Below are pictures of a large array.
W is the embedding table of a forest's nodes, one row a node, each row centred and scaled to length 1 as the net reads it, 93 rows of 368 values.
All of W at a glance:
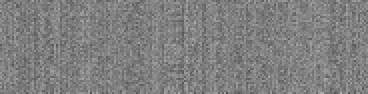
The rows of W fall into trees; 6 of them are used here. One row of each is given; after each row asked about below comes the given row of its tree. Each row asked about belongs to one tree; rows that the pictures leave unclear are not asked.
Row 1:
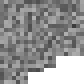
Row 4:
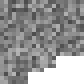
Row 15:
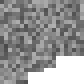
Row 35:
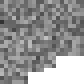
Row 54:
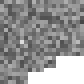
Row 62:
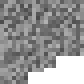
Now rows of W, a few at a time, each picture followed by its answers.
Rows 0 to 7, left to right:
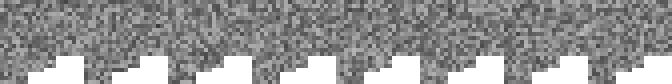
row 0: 1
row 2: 35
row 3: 62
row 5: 54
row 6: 54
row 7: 4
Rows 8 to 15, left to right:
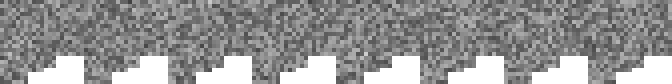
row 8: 35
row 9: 54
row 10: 4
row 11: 1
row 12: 35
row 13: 15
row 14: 15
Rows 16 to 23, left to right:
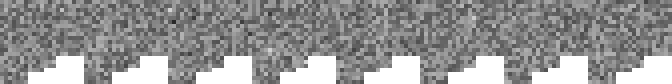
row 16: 4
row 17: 35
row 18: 62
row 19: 4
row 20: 15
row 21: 15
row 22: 4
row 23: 1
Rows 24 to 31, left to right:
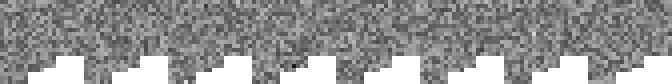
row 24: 15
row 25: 1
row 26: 4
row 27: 35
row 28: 1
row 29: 4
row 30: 4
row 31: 1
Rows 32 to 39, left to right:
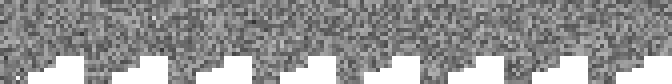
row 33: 15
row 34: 15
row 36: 4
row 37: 54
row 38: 1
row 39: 1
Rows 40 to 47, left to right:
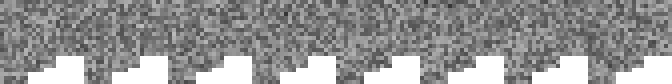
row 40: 15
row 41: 4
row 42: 15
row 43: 4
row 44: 35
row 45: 35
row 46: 35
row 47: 54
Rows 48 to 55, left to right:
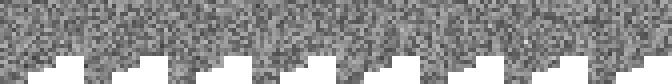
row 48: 35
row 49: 62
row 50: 54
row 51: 35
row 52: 62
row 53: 35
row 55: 62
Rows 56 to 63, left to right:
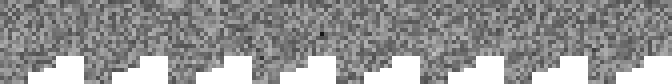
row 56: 35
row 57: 1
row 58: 15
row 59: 1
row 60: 35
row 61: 35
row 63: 1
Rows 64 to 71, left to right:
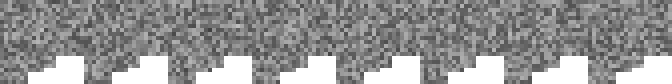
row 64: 15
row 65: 54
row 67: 15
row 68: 62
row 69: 4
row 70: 15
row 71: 15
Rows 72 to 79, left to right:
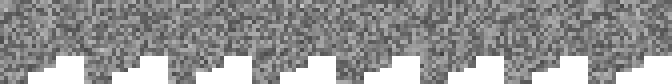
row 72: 15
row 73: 4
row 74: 4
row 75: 62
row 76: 1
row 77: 62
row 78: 15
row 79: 15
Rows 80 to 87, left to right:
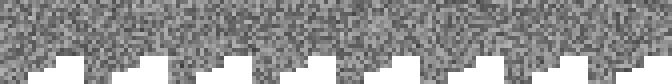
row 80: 62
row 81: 54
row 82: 4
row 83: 4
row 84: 15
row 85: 1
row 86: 4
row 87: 1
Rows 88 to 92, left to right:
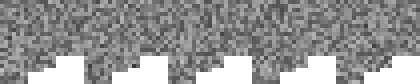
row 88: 35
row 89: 4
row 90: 35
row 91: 54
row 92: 35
